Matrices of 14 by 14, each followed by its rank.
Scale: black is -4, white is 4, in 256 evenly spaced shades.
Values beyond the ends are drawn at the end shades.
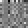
two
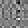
two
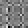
two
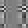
one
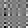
one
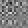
two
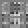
two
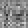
three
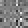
two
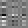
one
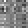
two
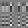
one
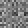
three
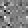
three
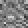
three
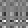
one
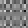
one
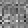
three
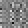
three
